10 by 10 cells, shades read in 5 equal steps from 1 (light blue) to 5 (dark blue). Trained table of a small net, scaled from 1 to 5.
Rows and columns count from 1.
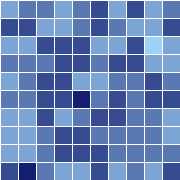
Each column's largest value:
4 5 4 4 5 4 4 4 4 4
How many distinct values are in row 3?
3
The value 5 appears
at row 6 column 5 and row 10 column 2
